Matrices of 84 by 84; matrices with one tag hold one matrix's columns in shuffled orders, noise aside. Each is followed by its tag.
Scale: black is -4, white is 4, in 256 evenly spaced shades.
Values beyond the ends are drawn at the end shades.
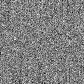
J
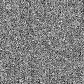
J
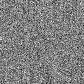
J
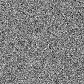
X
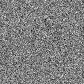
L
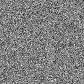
X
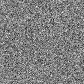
L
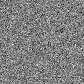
X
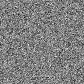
X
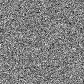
X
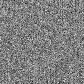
J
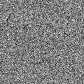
L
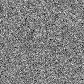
L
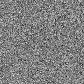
L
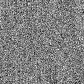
J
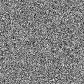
X
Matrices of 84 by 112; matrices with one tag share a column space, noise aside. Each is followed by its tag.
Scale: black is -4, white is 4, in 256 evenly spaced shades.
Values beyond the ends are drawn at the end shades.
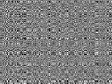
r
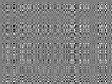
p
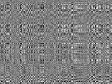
p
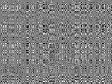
p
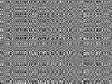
r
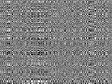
r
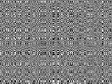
r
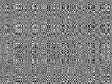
p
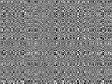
r
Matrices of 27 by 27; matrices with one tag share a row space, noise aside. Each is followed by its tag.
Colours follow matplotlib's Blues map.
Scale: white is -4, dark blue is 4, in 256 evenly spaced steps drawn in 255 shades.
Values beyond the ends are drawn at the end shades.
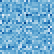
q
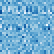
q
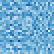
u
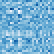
u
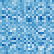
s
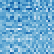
u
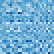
u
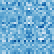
s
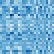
u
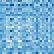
u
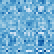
s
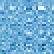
s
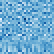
q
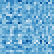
u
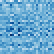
u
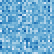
q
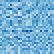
u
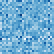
q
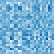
u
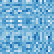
u
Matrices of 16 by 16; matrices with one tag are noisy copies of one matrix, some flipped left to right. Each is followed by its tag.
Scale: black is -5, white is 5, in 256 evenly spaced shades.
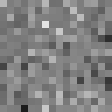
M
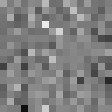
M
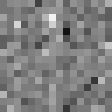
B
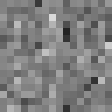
B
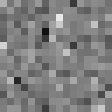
B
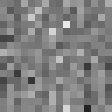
M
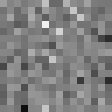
M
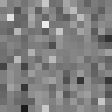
M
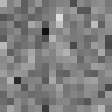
B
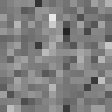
B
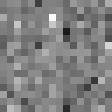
B
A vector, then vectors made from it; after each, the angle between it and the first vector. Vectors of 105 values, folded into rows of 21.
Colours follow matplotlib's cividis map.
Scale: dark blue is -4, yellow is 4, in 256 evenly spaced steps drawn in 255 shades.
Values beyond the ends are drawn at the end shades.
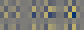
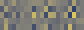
nearly opposite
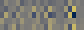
nearly parallel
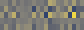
nearly opposite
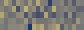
partly aligned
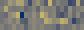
orthogonal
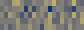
partly opposed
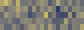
partly aligned
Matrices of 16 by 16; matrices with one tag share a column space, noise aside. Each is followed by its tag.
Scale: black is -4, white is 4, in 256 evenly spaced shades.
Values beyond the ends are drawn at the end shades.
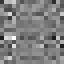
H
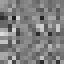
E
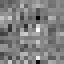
E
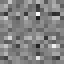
H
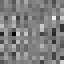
E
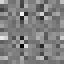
H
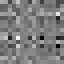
H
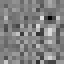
E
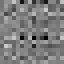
H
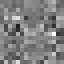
E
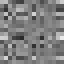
H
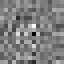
E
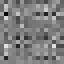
H
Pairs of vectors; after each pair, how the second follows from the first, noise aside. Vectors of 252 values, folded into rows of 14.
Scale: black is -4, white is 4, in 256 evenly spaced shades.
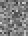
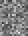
wrapped around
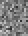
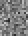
wrapped around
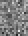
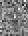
wrapped around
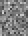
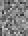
negated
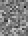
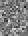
copied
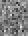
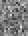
copied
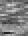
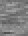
shrunk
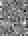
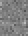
shrunk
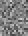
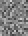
copied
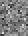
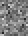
negated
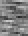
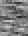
copied
